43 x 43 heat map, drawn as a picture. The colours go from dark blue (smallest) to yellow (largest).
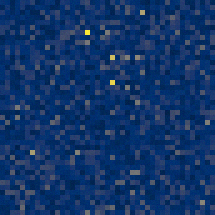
Histogram: skewed, a long tail of high values. Stripes: none. Slope: none. Mirror symmetry: none. Seam: none. Grain: fine. Average level on the scale: 10%. Odd rows or columns: none.
